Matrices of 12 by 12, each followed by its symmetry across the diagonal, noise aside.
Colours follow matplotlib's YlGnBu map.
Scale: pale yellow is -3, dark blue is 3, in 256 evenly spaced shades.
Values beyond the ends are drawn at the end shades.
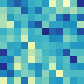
antisymmetric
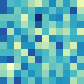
neither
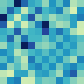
symmetric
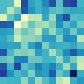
symmetric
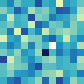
antisymmetric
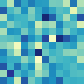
antisymmetric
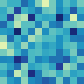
symmetric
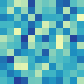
neither
